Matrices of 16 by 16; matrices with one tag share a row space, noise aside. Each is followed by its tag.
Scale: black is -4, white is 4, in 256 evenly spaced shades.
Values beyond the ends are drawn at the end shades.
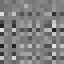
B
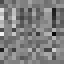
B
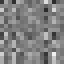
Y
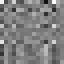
Y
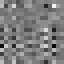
Y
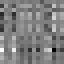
B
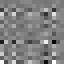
Y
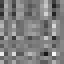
Y
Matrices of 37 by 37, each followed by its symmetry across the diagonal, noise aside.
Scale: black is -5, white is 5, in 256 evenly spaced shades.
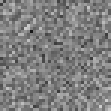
symmetric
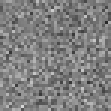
antisymmetric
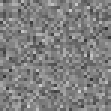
antisymmetric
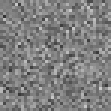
antisymmetric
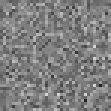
symmetric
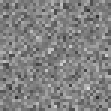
symmetric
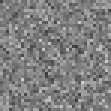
symmetric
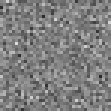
antisymmetric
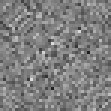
symmetric
